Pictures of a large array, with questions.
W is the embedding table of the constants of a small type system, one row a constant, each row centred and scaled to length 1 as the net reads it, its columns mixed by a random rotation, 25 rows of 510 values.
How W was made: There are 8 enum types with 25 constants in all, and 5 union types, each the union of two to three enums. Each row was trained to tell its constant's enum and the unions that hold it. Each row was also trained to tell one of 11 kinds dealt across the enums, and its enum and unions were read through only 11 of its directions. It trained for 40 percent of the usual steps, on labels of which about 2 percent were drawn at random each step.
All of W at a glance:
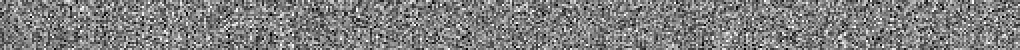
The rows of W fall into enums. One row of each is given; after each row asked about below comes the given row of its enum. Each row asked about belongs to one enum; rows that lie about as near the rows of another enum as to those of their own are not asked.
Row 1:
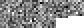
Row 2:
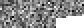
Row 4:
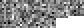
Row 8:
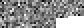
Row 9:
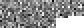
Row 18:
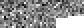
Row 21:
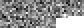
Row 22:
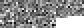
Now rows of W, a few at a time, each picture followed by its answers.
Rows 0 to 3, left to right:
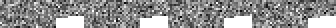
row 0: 1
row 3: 21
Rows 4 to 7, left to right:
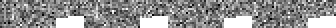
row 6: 22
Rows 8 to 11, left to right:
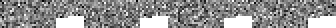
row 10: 2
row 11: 8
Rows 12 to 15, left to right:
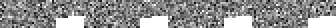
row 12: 9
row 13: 2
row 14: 18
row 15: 8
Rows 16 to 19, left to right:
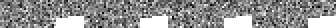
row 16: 22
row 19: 1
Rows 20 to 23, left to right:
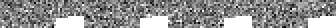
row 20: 22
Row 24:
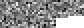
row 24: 18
